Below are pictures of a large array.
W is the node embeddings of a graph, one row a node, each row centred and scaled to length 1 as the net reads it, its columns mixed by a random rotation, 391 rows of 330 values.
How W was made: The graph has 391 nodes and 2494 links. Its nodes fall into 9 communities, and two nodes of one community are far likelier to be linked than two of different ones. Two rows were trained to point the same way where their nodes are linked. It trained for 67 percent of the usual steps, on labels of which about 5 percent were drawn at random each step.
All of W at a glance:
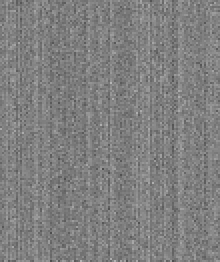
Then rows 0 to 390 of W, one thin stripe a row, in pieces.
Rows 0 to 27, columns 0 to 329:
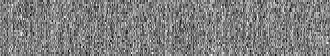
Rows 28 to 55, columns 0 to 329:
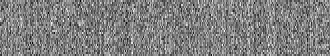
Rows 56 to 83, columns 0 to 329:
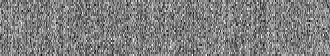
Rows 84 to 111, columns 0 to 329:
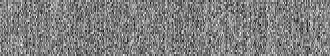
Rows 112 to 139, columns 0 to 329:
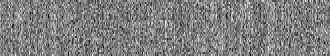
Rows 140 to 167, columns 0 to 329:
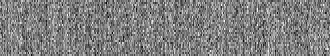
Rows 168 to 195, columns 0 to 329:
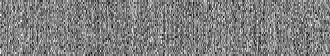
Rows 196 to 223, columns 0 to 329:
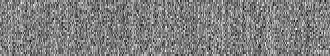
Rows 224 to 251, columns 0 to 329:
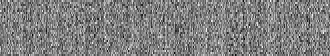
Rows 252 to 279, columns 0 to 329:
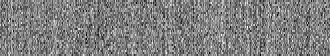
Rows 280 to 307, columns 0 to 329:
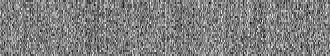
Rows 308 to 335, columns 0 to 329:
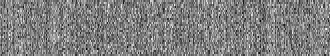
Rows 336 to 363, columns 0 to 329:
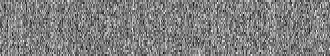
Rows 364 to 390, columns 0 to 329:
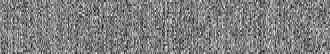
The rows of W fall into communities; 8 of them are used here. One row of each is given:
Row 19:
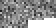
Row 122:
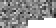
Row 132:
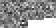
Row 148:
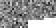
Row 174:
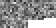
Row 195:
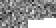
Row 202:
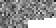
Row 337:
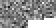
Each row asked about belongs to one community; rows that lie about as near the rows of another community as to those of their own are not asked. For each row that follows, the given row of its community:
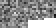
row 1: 122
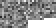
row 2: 174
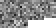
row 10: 132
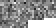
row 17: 19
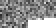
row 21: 195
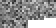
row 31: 132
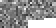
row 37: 202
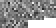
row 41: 132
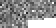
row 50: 195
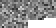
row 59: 174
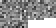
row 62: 148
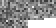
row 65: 195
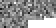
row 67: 337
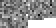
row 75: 174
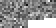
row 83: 148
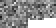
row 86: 19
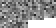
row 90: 148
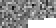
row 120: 202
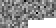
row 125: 337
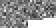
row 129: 174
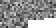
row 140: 337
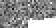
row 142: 174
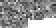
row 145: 19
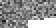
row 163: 195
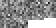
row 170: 148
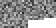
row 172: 337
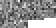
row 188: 132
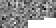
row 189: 122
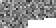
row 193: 122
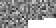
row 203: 122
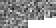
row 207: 174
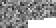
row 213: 174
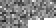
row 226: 195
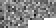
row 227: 19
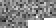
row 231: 195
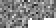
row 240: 337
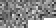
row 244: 195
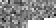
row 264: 195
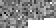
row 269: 174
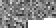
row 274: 148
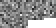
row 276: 122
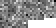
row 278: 19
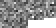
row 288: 19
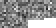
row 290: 148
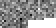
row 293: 19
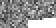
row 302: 195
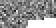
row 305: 122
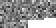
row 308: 122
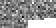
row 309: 122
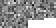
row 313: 19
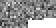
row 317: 19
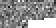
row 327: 337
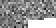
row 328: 202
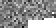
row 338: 202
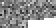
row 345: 174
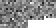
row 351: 132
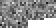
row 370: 19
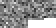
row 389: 174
